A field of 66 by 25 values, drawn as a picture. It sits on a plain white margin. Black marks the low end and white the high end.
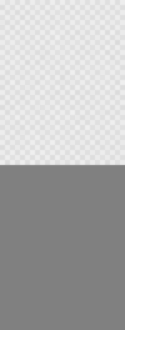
It is made of 2 by 1 panels. Panel 1,1: very high, checkered, faint in contrast. Panel 2,1: middling, flat.
